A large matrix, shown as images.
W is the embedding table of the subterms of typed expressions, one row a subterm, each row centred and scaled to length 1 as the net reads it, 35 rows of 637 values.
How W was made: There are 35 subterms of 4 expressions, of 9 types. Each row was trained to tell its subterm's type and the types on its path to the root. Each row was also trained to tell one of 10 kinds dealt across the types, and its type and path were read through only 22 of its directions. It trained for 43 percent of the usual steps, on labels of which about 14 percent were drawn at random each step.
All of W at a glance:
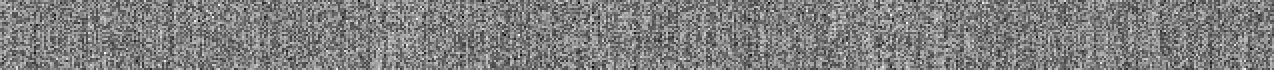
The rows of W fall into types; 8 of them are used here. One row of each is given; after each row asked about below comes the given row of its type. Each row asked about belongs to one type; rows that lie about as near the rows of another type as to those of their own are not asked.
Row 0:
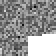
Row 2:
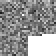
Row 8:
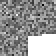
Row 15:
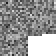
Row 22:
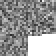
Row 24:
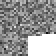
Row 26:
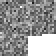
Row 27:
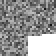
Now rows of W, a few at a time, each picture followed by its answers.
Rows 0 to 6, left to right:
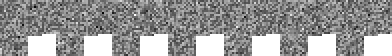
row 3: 22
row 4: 26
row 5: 2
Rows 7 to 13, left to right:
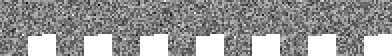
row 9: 8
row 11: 2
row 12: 27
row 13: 0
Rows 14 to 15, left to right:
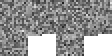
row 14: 27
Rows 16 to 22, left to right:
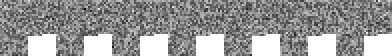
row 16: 0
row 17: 15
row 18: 0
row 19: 22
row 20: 24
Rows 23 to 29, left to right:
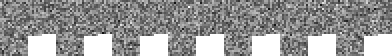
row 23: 27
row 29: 8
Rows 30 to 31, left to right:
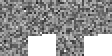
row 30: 0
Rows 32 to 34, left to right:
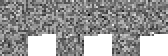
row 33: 22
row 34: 2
